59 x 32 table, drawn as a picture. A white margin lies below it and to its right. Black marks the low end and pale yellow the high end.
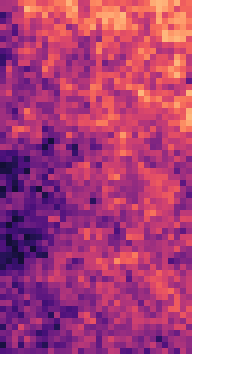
Ninth with the highest average: top right. Mirror symmetry: none. Slope: up to the top right. Histogram: bell-shaped. Stripes: none.
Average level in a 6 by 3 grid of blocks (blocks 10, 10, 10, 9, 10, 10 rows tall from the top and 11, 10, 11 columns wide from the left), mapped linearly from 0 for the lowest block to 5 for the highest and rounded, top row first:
345
234
133
023
033
122
